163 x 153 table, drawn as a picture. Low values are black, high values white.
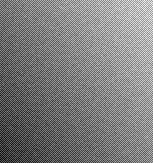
Values rise toward the top right. On average the colour sits 50% of the way up the scale. A checkerboard runs through the table. The top right is the ninth with the highest average. The bottom left is the ninth with the lowest average.
